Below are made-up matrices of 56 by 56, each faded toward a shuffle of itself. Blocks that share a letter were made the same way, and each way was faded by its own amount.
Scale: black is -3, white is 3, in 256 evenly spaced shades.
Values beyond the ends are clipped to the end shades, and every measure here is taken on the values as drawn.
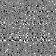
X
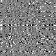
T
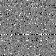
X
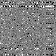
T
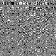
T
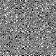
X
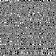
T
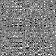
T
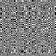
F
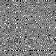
T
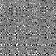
T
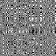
F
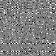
T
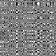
F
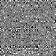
T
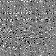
X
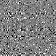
X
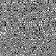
T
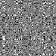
T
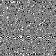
X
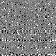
X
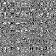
T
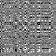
F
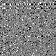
X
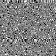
X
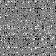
X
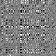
F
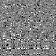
T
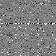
X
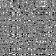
T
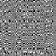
F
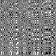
F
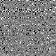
T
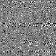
T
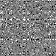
X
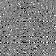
X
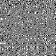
T
